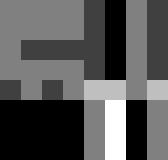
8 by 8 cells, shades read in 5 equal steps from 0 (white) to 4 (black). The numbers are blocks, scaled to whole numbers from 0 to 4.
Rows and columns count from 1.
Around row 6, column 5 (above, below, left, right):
1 2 4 0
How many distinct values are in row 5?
3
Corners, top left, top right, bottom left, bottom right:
2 3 4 2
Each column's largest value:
4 4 4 4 3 4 4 3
